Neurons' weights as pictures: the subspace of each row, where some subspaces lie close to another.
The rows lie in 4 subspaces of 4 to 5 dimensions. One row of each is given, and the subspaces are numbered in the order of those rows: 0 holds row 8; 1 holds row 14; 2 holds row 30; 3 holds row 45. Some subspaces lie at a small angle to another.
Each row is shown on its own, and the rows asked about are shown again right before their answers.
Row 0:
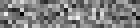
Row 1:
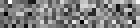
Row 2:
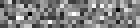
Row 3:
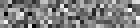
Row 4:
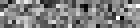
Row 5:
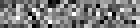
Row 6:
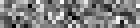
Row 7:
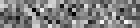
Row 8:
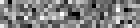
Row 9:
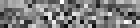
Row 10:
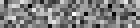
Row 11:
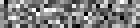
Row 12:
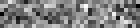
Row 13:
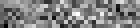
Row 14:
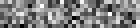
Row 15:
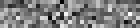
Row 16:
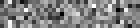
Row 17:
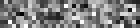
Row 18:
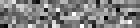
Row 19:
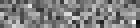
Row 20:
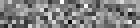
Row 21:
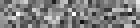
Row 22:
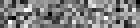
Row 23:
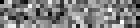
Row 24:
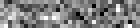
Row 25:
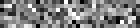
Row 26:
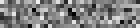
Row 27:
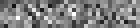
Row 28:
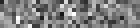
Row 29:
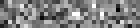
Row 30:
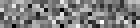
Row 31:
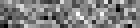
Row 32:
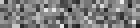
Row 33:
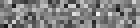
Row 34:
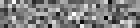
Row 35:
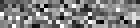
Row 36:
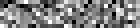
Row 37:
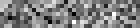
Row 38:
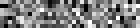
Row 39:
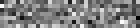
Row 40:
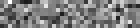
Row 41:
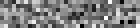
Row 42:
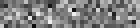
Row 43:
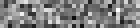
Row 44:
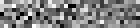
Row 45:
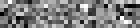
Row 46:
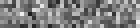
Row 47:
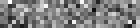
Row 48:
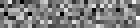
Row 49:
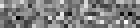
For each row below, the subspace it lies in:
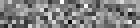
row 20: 1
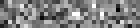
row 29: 0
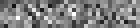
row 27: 1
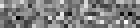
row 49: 3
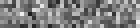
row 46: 1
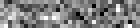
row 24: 3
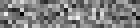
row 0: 0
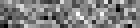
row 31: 3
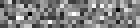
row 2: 0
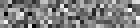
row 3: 0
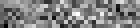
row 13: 3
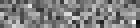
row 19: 2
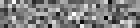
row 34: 2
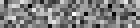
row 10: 2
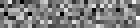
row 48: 0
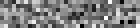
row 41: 2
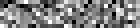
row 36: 2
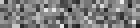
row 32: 2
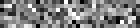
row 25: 3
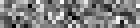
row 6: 3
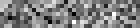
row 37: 1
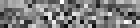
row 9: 1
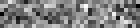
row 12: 3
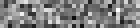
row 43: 2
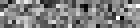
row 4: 3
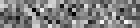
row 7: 1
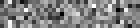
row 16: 0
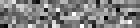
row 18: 2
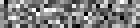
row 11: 2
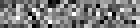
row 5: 1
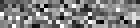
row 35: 2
